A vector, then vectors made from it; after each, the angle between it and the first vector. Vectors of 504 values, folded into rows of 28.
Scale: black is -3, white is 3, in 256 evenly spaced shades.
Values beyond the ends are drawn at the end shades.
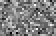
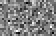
partly aligned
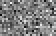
partly opposed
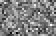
nearly parallel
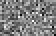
orthogonal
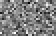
partly aligned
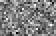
nearly parallel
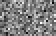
orthogonal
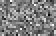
partly aligned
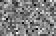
nearly opposite
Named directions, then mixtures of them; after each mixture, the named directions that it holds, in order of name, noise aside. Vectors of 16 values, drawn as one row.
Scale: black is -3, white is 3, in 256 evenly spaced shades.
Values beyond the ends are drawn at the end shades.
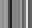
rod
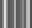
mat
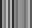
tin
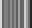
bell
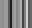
rod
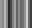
bell, mat, rod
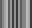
bell, mat, tin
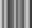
bell, mat, rod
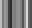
bell, rod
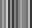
bell, tin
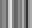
rod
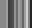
bell, rod, tin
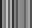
tin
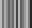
bell, mat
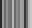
bell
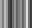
bell, mat, rod
